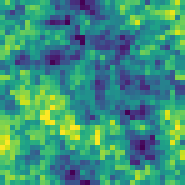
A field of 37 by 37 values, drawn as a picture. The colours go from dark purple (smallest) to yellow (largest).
The ninth with the lowest average is the top middle. The field is mottled with small blotches. No row or column stands out. Overall the values sit about 50% of the way up the scale. Neither half mirrors the other.
